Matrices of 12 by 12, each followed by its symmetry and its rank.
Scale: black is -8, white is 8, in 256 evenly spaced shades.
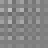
symmetric, rank one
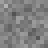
symmetric, full rank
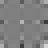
symmetric, rank one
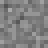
symmetric, full rank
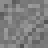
symmetric, full rank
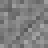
symmetric, full rank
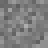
symmetric, full rank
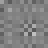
symmetric, rank two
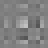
symmetric, rank one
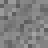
symmetric, full rank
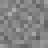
symmetric, full rank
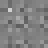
symmetric, rank two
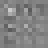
symmetric, rank two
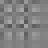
symmetric, rank one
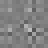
symmetric, rank two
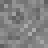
symmetric, full rank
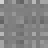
symmetric, rank two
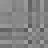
symmetric, rank two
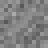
symmetric, full rank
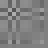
symmetric, rank one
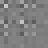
symmetric, rank two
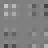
symmetric, rank one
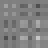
symmetric, rank one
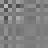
symmetric, rank one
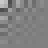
symmetric, rank one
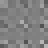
symmetric, rank two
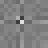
symmetric, rank two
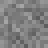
symmetric, full rank
